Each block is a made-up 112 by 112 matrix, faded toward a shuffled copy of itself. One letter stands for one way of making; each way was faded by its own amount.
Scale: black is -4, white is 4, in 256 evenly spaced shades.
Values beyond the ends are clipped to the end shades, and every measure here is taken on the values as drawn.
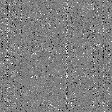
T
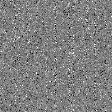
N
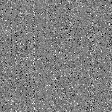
N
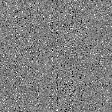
N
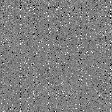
T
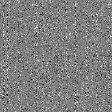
T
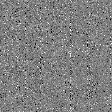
N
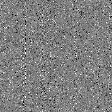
N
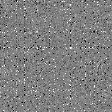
T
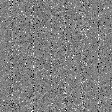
N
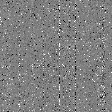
T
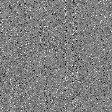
N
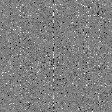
T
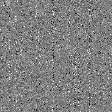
N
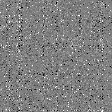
T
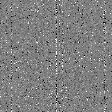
T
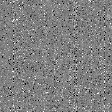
T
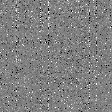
T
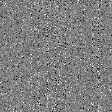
N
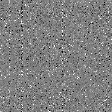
T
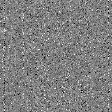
N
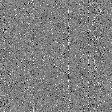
N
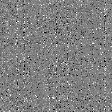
T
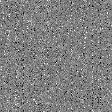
N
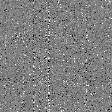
T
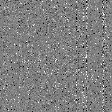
T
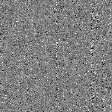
N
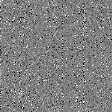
T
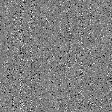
N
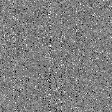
N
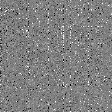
T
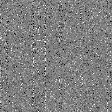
N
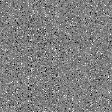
N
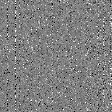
N
